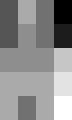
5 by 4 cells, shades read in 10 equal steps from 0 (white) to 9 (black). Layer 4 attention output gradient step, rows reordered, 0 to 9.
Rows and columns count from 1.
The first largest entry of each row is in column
4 4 1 1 2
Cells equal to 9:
1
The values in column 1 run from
3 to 6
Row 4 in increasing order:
1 3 3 3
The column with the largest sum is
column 1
